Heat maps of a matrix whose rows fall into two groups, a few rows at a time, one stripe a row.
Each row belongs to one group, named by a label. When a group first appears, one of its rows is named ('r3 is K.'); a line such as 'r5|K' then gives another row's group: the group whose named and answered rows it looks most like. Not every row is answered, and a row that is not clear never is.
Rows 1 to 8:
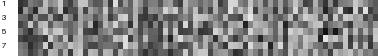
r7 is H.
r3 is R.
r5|H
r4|H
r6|R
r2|H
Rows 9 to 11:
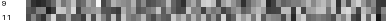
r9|R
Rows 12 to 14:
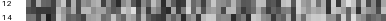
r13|R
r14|R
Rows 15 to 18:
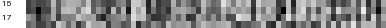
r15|H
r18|R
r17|H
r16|H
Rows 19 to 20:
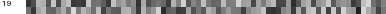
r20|R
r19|H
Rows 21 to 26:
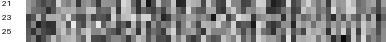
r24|R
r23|H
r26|H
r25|R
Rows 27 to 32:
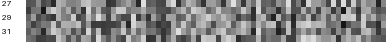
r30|H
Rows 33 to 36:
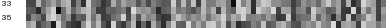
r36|R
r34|H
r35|H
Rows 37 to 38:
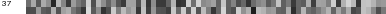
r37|R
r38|H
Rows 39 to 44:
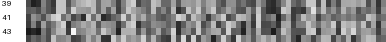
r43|R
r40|R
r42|R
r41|H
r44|H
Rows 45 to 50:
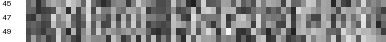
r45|H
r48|H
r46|R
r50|R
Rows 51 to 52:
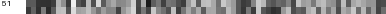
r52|R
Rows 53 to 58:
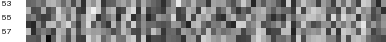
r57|R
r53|H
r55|R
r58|R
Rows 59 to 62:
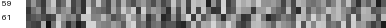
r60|H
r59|H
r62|R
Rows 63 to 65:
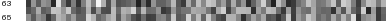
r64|H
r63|R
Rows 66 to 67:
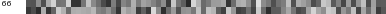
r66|H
